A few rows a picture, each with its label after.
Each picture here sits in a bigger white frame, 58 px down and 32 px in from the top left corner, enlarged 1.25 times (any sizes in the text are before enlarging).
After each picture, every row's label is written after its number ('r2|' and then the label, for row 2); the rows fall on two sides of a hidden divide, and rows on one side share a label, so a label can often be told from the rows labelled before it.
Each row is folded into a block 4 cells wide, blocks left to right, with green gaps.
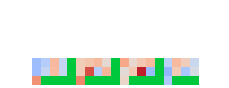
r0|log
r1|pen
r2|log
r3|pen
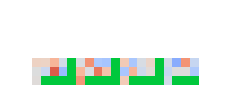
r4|log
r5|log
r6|pen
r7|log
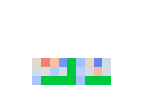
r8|pen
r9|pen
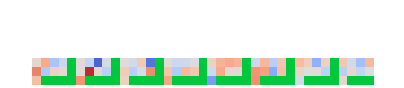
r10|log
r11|pen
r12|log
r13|log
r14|pen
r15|pen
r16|pen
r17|pen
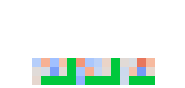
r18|pen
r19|pen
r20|pen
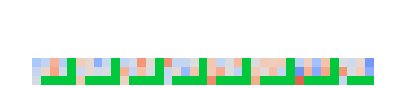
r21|log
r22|pen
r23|log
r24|pen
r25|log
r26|log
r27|pen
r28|log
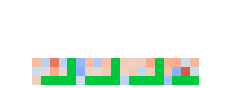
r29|log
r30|pen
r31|pen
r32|log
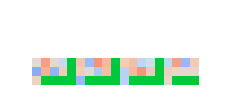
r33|pen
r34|pen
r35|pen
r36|pen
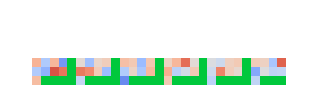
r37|log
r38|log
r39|pen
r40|log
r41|pen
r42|pen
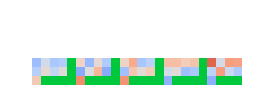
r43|pen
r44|log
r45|pen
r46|pen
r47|pen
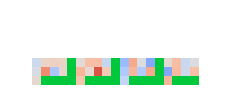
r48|pen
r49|log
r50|pen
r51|pen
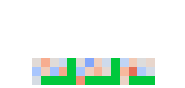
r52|pen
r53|log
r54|pen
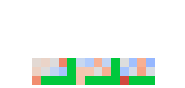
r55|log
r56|log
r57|log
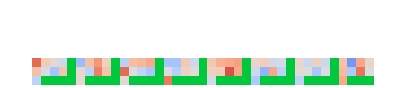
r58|pen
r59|log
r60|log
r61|log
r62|log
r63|log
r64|pen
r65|log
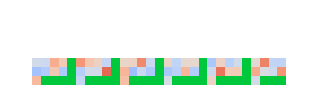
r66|log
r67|pen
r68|log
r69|log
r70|pen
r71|pen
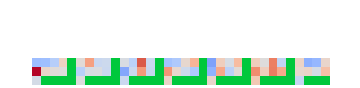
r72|log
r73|pen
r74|log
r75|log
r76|pen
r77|log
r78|pen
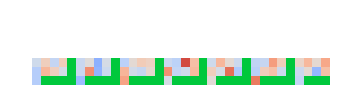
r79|pen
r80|pen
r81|log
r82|log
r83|log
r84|log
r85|pen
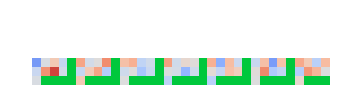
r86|log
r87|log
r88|pen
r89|pen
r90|log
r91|pen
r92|pen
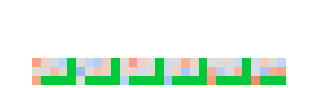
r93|log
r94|pen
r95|pen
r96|pen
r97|log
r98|log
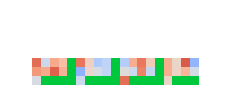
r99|log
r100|pen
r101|log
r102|log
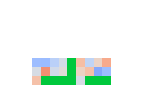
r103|pen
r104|pen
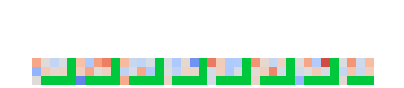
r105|pen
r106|pen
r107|log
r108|log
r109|pen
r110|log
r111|pen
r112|pen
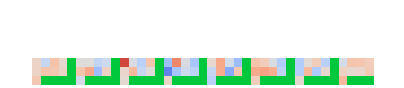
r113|log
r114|pen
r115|pen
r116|pen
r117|pen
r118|log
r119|pen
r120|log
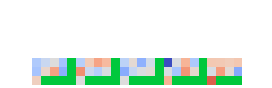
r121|log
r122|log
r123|pen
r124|log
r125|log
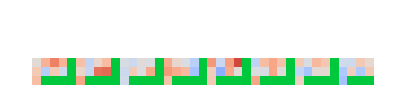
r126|log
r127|log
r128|pen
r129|log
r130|log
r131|log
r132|log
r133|pen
